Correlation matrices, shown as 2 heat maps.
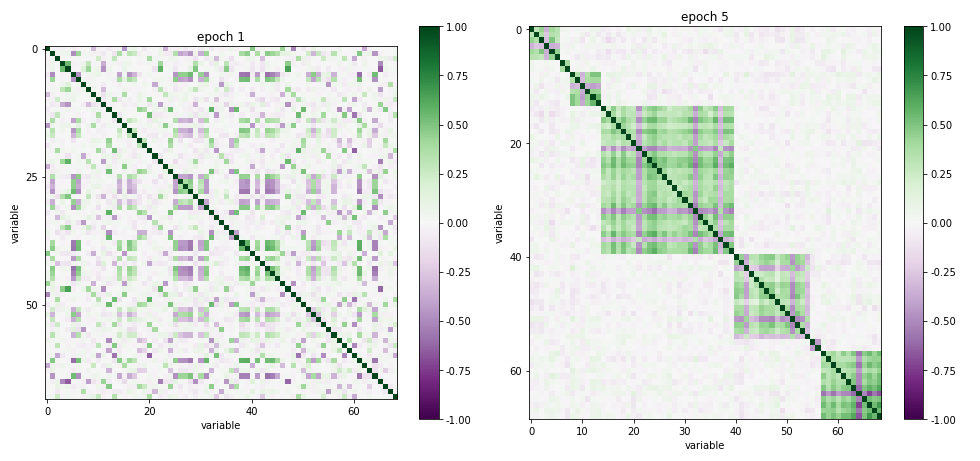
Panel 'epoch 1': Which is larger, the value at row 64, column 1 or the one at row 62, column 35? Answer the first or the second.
the second
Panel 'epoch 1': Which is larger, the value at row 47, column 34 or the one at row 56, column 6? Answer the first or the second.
the second
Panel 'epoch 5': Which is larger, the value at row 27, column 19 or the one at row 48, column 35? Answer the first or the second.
the first
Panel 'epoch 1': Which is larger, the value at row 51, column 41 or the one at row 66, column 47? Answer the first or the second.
the first
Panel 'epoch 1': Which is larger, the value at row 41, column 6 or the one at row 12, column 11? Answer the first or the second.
the first
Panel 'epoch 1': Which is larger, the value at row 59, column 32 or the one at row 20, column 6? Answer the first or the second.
the second
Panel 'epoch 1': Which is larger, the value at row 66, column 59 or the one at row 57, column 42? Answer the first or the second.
the second
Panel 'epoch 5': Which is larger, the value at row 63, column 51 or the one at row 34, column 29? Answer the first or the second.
the second
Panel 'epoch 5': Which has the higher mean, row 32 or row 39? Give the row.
39
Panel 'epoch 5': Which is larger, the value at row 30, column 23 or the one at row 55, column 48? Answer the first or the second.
the first
